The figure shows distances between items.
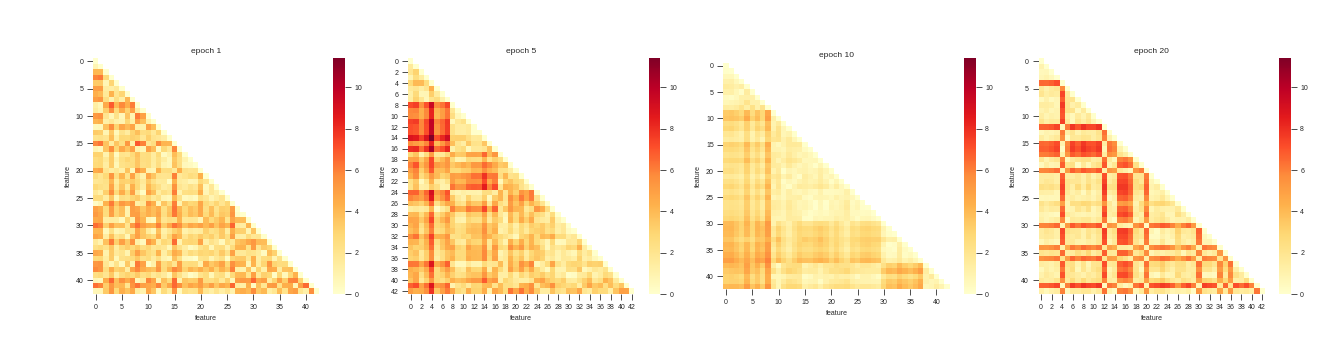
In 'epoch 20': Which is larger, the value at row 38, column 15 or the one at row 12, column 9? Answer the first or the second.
the second
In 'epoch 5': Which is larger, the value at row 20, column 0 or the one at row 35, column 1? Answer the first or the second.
the first
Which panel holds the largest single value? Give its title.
epoch 5
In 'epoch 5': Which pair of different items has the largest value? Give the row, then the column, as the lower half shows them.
14, 4
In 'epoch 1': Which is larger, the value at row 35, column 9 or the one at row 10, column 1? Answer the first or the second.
the second
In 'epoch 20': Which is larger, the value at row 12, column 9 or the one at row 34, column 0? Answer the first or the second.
the first
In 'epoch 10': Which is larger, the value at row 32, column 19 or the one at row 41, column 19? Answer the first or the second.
the first
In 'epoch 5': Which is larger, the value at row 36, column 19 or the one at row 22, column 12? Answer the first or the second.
the second
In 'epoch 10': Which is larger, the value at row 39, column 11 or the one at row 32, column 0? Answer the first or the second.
the second
